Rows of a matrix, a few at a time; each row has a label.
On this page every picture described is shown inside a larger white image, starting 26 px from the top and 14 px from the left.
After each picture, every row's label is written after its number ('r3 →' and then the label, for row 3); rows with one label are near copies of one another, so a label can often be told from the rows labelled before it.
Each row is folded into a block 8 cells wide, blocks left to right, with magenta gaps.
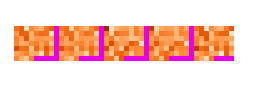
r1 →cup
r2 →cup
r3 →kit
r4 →kit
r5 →cup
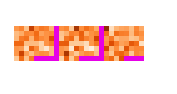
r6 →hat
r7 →hat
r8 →kit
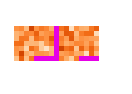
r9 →hat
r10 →cup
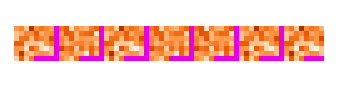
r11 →hat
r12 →cup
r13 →hat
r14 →cup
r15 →cup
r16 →hat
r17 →hat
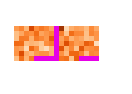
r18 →hat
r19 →kit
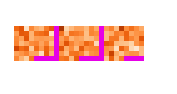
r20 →cup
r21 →kit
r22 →hat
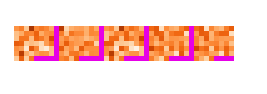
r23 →hat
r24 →kit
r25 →hat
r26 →cup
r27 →cup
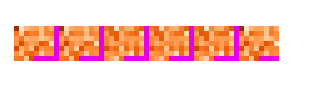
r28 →kit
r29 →kit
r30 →cup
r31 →cup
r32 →cup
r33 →kit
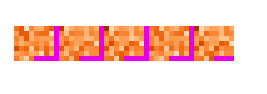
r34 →cup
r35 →kit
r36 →kit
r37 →cup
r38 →kit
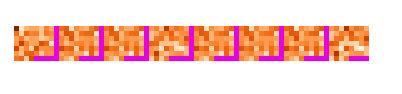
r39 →kit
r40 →cup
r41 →cup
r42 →hat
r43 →cup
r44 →cup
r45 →cup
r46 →hat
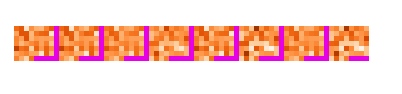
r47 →cup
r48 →cup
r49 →cup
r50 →hat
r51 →cup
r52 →hat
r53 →cup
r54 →hat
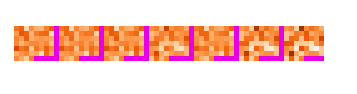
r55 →cup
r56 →cup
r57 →cup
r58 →hat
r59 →cup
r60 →hat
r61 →hat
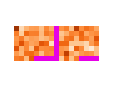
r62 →kit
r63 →hat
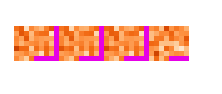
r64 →cup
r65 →cup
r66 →cup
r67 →hat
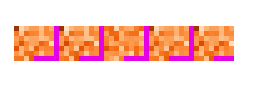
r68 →kit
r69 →kit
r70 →cup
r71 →kit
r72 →kit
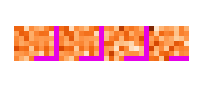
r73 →cup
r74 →cup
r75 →hat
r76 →kit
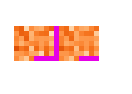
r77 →cup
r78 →cup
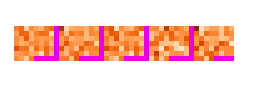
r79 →cup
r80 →kit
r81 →cup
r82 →hat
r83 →kit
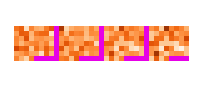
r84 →cup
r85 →kit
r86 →hat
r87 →hat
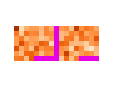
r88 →kit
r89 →hat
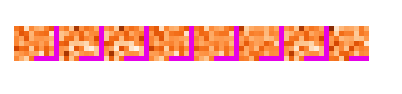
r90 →cup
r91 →hat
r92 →hat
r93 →cup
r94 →cup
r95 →kit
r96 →hat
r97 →kit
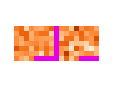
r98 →cup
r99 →hat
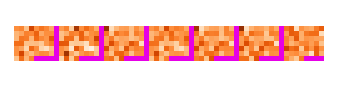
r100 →hat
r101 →hat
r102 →kit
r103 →hat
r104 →kit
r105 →kit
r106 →cup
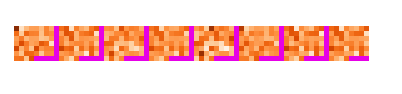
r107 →kit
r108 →cup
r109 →hat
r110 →cup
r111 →hat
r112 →kit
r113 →cup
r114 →cup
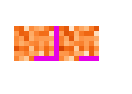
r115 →cup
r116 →cup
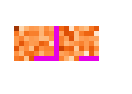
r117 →kit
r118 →cup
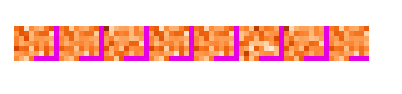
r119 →cup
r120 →cup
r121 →kit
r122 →cup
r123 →cup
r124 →hat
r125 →kit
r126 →cup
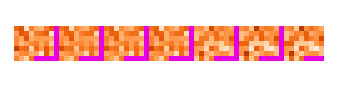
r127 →cup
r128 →cup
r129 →cup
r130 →cup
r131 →hat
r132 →hat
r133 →hat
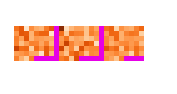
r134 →cup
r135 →kit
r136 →cup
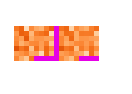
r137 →cup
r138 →cup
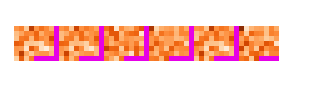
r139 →hat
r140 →hat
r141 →cup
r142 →kit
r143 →hat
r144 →kit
